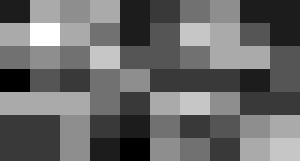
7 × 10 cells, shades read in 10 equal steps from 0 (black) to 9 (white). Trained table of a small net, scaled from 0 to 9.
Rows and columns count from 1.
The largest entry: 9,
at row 2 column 2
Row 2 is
6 9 6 4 1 3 7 6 3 1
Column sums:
21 33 33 28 13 25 30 29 24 23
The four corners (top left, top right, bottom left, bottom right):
1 1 2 7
